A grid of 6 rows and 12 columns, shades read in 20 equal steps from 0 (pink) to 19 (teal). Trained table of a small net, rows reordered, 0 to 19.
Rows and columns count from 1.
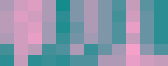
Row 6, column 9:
6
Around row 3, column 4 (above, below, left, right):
6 7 2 18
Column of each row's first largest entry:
5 5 5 12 7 1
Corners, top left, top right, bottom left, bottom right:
6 17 17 4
